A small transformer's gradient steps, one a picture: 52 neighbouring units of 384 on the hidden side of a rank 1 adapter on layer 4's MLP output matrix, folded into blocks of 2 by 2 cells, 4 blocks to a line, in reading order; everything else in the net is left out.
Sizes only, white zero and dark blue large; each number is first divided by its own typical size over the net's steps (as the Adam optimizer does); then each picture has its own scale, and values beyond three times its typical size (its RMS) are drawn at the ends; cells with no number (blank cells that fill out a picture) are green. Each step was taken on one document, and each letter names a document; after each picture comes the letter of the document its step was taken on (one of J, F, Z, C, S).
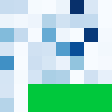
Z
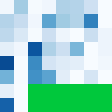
Z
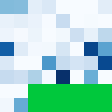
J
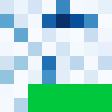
Z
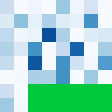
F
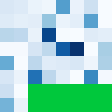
F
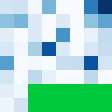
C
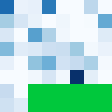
C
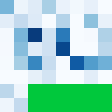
C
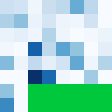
F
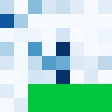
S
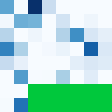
J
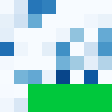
J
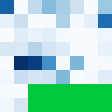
S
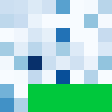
S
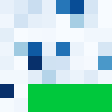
F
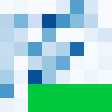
Z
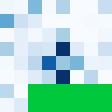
S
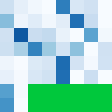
Z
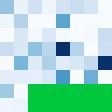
S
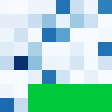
F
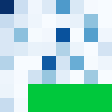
F
